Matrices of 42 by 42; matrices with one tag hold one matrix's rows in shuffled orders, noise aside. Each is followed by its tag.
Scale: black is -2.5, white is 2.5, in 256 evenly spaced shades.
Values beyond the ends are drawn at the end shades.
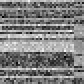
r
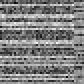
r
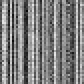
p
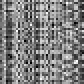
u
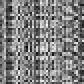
u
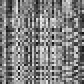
u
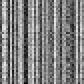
p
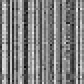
p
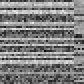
r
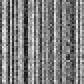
p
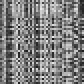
u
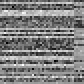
r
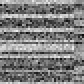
r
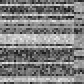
r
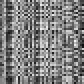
u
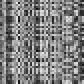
u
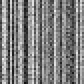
p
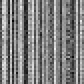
p
